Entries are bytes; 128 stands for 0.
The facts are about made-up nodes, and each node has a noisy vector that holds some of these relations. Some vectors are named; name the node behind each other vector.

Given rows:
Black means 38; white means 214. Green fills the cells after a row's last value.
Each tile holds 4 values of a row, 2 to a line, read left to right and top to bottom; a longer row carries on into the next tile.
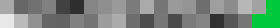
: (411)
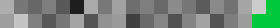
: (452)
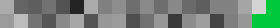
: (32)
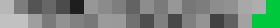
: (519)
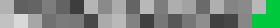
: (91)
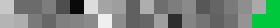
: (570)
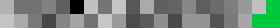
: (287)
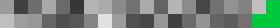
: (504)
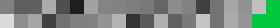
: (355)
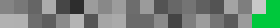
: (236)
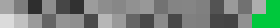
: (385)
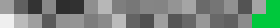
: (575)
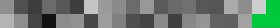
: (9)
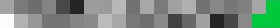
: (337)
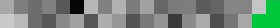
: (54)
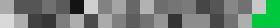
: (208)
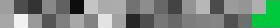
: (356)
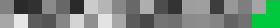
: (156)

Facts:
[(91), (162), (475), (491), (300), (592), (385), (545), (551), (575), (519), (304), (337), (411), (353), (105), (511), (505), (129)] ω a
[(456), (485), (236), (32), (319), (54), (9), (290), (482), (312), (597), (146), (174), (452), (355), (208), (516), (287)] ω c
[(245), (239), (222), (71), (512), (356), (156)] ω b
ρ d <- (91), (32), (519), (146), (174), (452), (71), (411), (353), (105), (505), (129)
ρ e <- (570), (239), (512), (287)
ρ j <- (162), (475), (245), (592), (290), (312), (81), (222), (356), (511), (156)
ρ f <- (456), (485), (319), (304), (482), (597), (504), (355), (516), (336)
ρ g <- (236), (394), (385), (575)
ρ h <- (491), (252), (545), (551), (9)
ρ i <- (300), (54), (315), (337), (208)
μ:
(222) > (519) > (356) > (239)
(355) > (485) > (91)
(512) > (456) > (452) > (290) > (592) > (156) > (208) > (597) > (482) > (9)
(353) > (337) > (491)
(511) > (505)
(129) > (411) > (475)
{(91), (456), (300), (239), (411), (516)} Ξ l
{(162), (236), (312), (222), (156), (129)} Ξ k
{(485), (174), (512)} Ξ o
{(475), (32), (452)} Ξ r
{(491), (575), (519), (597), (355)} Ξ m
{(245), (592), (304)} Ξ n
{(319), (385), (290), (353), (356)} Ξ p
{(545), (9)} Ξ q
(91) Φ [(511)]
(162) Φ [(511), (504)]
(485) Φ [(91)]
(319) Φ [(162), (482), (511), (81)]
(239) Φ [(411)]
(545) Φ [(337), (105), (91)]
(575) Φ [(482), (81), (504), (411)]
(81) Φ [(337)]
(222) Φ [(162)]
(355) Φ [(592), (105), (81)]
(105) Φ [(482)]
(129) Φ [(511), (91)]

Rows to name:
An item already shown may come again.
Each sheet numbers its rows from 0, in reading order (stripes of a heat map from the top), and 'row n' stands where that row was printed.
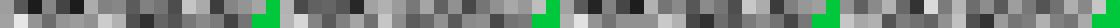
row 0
(475)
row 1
(71)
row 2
(475)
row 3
(485)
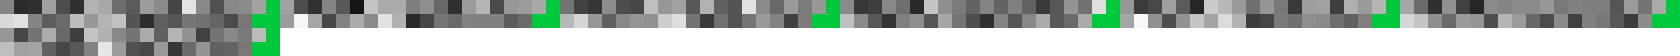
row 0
(592)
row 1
(356)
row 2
(162)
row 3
(597)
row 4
(245)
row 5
(385)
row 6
(504)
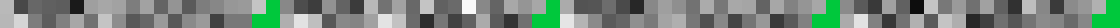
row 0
(71)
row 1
(511)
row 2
(105)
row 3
(290)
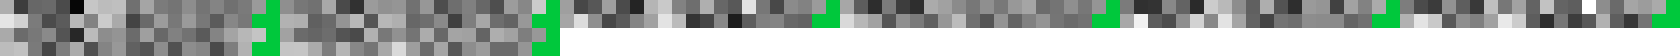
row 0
(239)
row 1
(236)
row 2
(81)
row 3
(545)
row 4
(156)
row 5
(511)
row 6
(174)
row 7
(129)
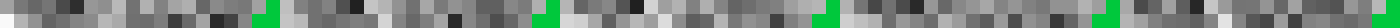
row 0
(337)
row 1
(315)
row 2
(512)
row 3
(353)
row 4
(336)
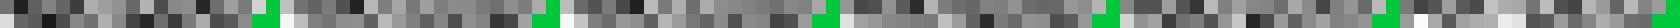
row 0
(482)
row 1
(300)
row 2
(300)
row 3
(304)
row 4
(319)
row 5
(222)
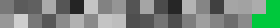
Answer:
(312)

